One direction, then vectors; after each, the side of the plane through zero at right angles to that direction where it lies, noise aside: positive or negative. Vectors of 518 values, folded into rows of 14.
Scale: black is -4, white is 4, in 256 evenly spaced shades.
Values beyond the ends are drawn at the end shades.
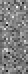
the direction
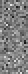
negative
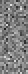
negative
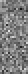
positive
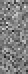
positive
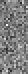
negative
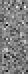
positive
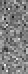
negative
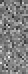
negative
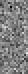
positive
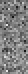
negative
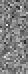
negative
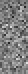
negative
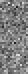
negative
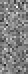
positive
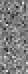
negative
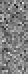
negative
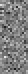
negative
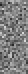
positive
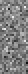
positive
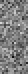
positive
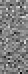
positive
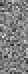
positive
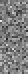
negative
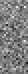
positive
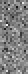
negative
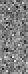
negative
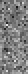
negative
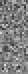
negative
